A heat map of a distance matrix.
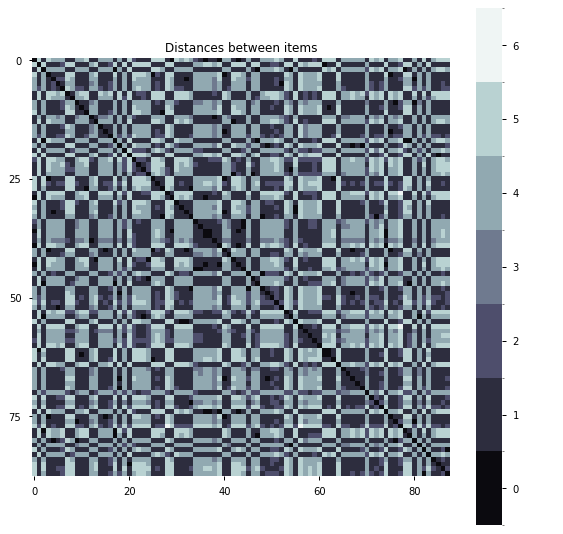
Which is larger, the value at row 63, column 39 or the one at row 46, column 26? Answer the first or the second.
the first
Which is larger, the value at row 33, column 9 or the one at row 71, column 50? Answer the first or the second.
the second
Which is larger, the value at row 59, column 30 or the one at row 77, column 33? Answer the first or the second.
the first
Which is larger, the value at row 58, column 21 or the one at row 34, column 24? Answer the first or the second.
the first
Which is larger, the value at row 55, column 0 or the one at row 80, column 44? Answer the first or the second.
the first
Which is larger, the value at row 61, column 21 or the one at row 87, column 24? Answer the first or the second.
the first
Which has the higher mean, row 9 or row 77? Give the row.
77
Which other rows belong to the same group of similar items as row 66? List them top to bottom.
1, 3, 4, 5, 6, 9, 10, 11, 14, 15, 16, 18, 20, 25, 26, 27, 30, 31, 32, 33, 40, 41, 45, 48, 49, 50, 51, 52, 55, 61, 62, 63, 65, 67, 68, 69, 71, 72, 73, 75, 76, 77, 80, 82, 84, 85, 86, 87
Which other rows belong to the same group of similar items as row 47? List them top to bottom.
0, 2, 7, 8, 12, 13, 17, 19, 21, 22, 23, 24, 28, 29, 34, 35, 36, 37, 38, 39, 42, 43, 44, 46, 53, 54, 56, 57, 58, 59, 60, 64, 70, 74, 78, 79, 81, 83
